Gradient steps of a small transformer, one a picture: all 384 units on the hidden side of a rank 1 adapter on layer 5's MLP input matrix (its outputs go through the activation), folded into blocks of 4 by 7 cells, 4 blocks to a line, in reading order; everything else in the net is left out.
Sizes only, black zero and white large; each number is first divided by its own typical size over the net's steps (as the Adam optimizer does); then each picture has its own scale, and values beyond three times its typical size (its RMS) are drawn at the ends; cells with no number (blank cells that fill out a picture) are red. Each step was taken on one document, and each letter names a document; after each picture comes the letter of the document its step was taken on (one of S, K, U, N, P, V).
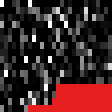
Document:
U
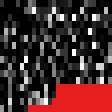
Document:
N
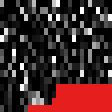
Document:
N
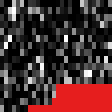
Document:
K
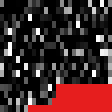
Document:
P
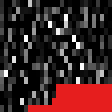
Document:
U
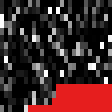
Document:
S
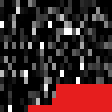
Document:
U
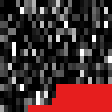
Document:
N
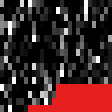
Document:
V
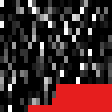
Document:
U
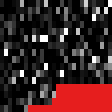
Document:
V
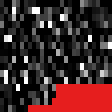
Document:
U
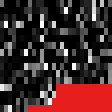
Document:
P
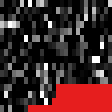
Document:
V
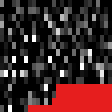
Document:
U
